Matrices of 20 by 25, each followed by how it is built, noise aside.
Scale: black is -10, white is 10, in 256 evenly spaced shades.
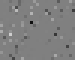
sparse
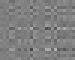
low rank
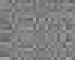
low rank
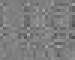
low rank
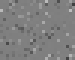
sparse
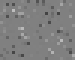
sparse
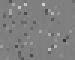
sparse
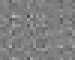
low rank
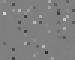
sparse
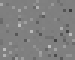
sparse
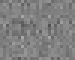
low rank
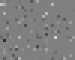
sparse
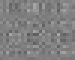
low rank
